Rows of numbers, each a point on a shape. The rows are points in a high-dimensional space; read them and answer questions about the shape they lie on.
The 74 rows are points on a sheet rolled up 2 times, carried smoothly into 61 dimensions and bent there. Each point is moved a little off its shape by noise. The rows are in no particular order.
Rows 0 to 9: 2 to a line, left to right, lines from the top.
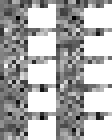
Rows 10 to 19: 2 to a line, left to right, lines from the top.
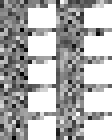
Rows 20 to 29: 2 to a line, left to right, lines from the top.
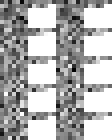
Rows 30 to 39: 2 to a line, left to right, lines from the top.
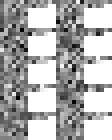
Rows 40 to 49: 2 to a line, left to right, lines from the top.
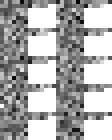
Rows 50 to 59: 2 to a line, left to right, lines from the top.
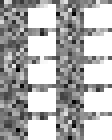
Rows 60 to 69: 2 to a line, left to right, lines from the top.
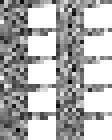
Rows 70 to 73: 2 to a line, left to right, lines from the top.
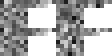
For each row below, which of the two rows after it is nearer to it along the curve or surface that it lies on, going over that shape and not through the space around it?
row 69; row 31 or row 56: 56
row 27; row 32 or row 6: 32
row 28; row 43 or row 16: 16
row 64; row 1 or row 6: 1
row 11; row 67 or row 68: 68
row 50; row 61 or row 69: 61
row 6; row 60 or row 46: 60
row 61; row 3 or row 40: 40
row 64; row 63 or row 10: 63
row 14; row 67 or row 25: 25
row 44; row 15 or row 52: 52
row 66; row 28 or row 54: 54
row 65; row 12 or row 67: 67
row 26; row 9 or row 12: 12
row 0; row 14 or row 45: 14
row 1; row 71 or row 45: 71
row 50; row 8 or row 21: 21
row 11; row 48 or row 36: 36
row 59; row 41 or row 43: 41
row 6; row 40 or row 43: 40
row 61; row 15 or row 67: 67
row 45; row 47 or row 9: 47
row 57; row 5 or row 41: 41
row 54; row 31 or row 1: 31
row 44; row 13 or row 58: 58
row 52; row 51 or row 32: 32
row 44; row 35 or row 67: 35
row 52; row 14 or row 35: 14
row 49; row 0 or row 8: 0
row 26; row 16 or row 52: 16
